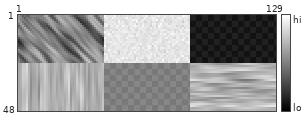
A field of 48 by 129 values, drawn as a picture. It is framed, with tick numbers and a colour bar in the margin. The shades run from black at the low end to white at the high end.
It is made of 2 by 3 panels. Panel 1,1: middling, slanting down to the right, strong in contrast. Panel 1,2: very high, fine-grained, faint in contrast. Panel 1,3: very low, checkered, faint in contrast. Panel 2,1: high, streaked downward. Panel 2,2: middling, checkered, faint in contrast. Panel 2,3: high, streaked across.
